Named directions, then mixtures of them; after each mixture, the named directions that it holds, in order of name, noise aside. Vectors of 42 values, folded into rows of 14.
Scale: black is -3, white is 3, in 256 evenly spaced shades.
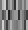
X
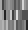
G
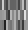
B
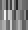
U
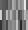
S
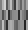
X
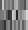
B, G, U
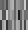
B, S, X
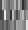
G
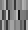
S, X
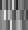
U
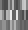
G, S, U
